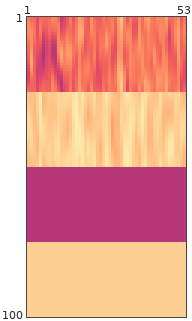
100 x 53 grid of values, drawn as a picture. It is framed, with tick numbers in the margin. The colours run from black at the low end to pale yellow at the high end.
It is made of 4 by 1 panels. Panel 1,1: high, streaked downward. Panel 2,1: very high, streaked downward, faint in contrast. Panel 3,1: middling, flat. Panel 4,1: very high, flat.
